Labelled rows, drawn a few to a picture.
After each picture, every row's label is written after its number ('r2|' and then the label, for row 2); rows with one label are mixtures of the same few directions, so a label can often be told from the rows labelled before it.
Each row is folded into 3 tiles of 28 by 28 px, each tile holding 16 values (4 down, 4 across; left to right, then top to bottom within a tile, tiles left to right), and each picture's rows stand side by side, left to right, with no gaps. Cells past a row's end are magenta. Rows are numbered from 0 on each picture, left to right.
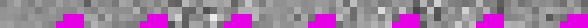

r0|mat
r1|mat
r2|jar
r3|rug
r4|rug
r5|rug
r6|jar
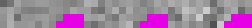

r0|jar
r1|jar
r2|jar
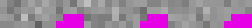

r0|mat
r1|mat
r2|mat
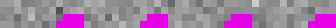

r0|mat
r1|mat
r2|mat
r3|mat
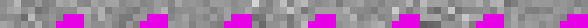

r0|mat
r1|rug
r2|rug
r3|mat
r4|mat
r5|jar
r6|jar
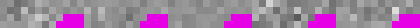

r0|rug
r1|rug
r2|mat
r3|rug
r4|mat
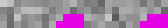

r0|jar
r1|mat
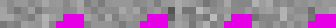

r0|jar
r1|mat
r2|rug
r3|mat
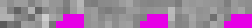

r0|jar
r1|jar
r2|rug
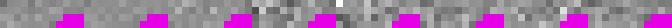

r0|mat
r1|mat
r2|rug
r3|rug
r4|mat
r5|jar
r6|mat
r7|jar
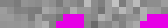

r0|jar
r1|mat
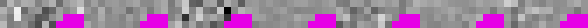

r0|rug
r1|rug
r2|mat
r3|jar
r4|jar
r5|jar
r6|jar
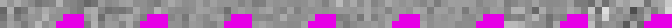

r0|rug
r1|jar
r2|mat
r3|jar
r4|mat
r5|rug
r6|jar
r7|rug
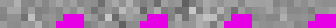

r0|mat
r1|mat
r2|rug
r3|mat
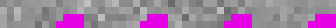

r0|rug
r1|mat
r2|mat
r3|jar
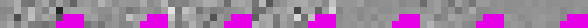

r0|mat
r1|jar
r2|rug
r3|rug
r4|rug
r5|mat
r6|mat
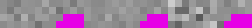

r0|mat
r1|mat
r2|jar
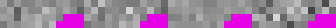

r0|rug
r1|rug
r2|mat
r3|mat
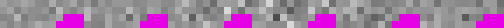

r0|mat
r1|rug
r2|mat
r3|mat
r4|rug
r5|jar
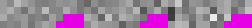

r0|rug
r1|mat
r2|rug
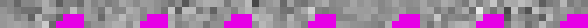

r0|jar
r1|rug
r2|rug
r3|mat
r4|jar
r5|mat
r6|rug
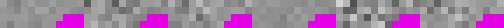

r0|mat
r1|mat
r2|mat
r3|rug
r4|jar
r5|rug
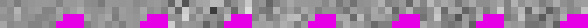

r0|rug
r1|mat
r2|rug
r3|rug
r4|mat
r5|rug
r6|rug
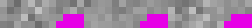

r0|mat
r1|mat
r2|rug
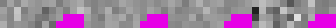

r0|rug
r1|rug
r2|mat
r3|rug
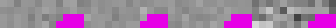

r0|jar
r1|mat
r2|mat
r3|jar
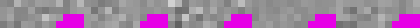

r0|jar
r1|rug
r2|jar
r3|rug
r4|jar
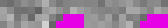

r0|jar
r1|jar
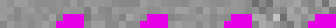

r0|rug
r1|rug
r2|jar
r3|mat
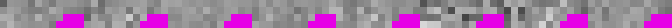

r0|mat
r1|rug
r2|jar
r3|rug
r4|rug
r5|jar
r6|rug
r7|rug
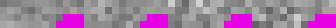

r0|jar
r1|rug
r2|mat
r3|jar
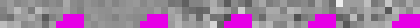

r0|jar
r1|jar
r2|jar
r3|jar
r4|mat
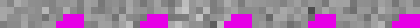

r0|rug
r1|jar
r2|jar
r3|mat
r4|jar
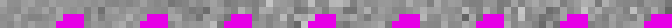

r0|mat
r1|rug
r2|jar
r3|jar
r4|jar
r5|rug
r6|rug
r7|rug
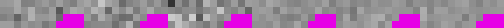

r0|mat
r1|rug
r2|mat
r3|rug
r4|rug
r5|rug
